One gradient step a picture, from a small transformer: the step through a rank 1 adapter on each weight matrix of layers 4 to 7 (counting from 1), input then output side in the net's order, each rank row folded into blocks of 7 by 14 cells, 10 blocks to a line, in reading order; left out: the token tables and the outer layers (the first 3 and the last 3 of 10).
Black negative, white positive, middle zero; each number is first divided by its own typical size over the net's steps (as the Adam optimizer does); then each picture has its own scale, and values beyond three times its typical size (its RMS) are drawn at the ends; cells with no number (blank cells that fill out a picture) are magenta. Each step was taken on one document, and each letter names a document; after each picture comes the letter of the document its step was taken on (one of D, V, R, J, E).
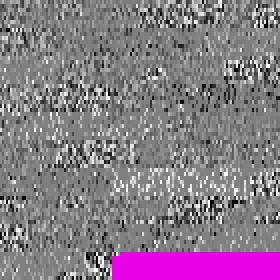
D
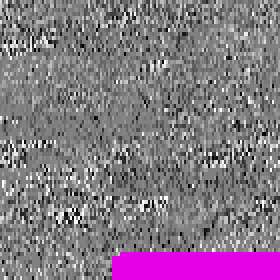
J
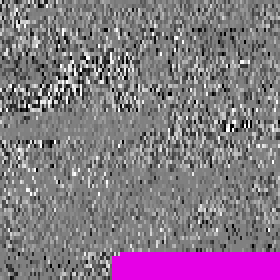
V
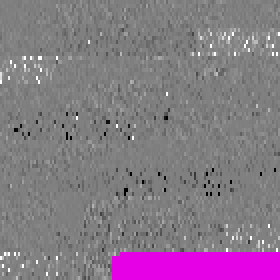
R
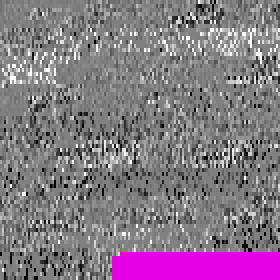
J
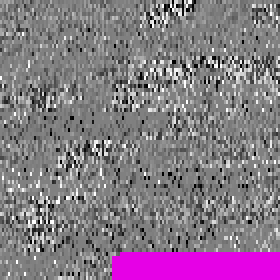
J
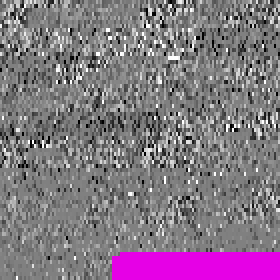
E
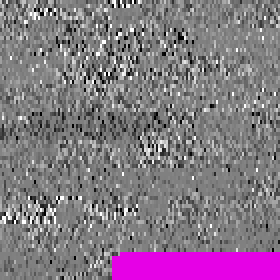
E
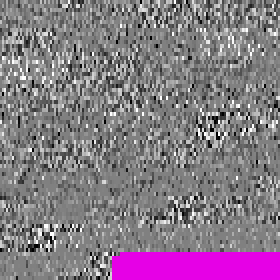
D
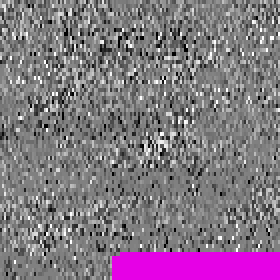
E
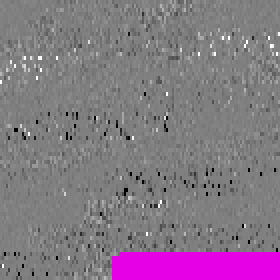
R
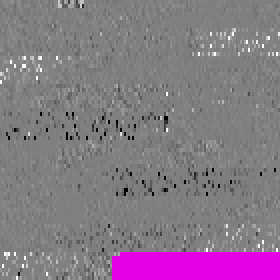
R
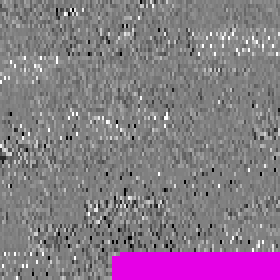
R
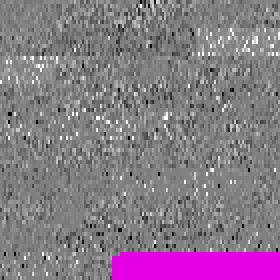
R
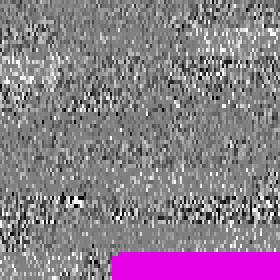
D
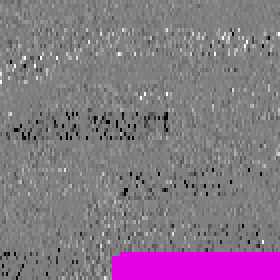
R
